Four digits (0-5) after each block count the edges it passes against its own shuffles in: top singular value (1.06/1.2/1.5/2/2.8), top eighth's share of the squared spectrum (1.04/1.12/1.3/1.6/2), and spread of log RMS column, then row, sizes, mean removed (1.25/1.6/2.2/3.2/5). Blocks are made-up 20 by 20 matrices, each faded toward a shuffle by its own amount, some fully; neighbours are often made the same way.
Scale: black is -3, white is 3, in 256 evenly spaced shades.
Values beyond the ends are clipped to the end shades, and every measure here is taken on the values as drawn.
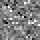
0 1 0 0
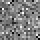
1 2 0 0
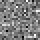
0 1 0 0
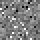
0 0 0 0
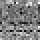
3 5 2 2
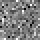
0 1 0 0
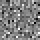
1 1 0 0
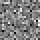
2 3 0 0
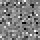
1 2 0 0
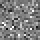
1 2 0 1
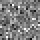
0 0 0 0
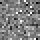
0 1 0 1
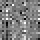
3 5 2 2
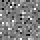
0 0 0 0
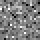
0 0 0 0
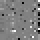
3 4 1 0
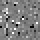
2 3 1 0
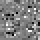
2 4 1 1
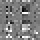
3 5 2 2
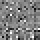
3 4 1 2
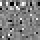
3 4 1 2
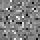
1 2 0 1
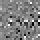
3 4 2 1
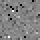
0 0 0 0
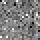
0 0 0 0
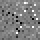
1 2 0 0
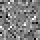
0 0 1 0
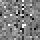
2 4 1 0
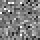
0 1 0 1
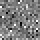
0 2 0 0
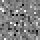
0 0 0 0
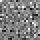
1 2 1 0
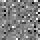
3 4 1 0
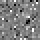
1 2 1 0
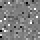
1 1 0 0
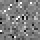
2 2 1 0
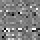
3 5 1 2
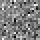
0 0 1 0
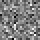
0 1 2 0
